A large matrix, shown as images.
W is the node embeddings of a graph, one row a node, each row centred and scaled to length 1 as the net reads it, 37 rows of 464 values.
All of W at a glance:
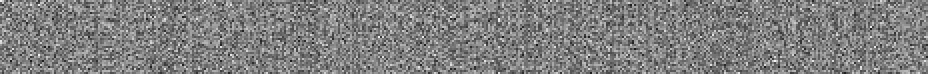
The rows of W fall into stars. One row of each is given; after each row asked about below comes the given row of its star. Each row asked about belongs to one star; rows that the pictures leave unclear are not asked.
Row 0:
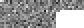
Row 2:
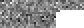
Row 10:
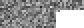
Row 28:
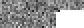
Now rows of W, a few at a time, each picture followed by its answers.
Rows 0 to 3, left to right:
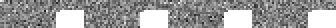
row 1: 10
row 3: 0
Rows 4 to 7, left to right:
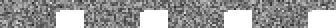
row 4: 28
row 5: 2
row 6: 10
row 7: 0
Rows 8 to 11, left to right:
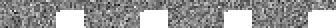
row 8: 0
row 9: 10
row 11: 0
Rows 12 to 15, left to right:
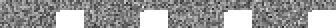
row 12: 0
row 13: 28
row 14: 2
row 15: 0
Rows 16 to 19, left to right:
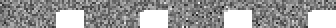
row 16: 10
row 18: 28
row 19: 10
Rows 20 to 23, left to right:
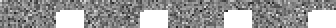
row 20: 0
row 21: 0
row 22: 28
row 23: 10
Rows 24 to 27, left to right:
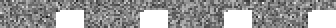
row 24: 2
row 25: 10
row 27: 2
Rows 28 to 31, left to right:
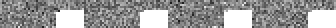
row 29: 10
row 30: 28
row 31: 0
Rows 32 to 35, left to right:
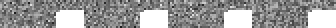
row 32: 0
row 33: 10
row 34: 10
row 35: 28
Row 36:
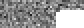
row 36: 2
